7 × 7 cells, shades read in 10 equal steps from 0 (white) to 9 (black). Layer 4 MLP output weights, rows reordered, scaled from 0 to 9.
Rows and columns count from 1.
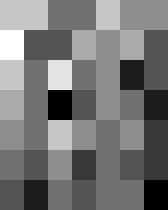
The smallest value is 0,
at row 2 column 1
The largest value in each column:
6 8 9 7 5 8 9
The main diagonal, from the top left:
2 6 1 6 5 6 9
